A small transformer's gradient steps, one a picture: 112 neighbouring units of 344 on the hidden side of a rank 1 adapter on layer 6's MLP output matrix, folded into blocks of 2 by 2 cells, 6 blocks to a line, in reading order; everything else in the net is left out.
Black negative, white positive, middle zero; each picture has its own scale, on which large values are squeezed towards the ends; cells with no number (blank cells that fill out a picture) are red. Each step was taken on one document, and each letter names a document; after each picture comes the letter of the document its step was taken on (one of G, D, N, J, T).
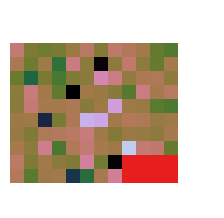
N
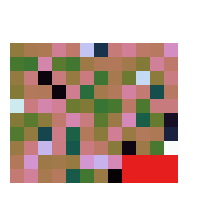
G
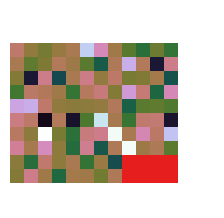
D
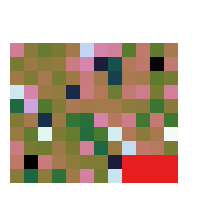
D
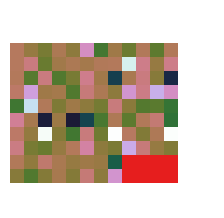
D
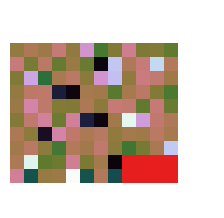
N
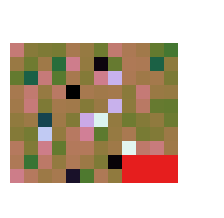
N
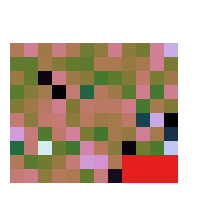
G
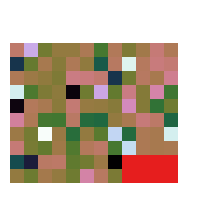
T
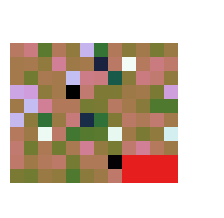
T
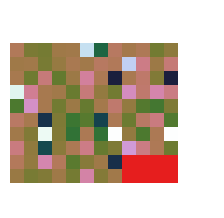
D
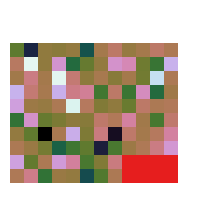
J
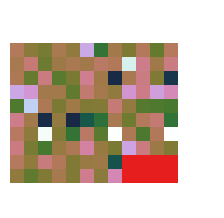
D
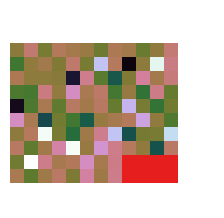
T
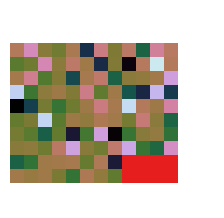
T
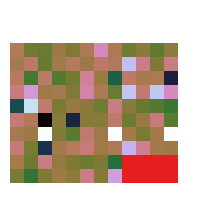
D
